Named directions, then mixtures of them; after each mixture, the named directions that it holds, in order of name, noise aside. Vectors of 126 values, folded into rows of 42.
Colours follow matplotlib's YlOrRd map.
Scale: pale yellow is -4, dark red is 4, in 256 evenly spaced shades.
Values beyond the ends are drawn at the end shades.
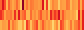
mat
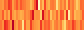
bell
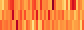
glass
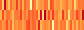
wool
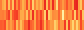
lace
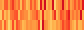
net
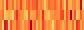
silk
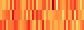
glass, lace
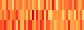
bell, lace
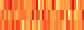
bell, glass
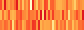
wool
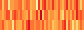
bell, lace, wool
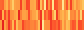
net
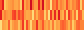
bell, mat, wool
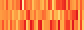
glass, mat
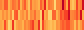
glass, net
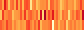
wool
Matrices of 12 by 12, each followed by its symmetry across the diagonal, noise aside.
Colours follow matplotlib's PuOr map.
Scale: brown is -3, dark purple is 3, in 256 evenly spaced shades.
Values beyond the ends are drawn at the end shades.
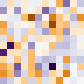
neither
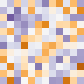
symmetric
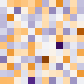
antisymmetric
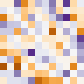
antisymmetric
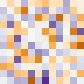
antisymmetric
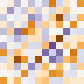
symmetric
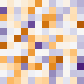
neither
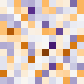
antisymmetric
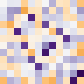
symmetric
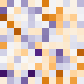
neither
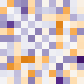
symmetric
